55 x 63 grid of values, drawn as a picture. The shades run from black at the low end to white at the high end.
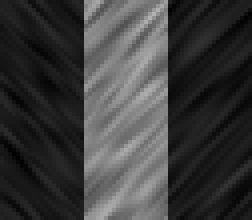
It is made of 1 by 3 panels. Panel 1,1: very low, slanting down to the right, faint in contrast. Panel 1,2: middling, slanting up to the right. Panel 1,3: very low, slanting up to the right, faint in contrast.
